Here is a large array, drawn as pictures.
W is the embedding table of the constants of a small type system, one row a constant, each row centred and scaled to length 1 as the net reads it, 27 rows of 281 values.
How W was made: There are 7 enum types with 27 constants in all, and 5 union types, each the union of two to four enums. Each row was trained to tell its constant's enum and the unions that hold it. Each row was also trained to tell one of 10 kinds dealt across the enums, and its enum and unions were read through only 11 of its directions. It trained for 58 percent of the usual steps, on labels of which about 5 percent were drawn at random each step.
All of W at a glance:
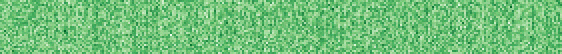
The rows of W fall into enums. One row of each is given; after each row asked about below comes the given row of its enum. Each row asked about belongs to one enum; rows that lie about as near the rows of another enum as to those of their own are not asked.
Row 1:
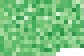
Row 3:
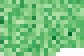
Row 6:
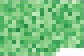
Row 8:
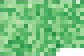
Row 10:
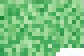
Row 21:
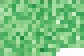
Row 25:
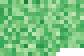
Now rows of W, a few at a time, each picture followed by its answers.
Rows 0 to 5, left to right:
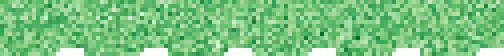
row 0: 10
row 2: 25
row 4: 10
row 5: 10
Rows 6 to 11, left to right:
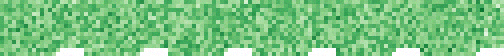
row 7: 6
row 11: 1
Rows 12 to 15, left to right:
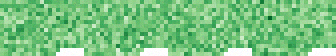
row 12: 1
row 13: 6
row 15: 25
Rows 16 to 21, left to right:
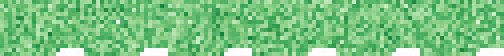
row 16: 3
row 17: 25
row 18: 8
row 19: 6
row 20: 3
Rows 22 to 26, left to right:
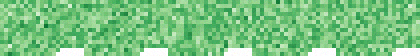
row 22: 3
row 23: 1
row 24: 10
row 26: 21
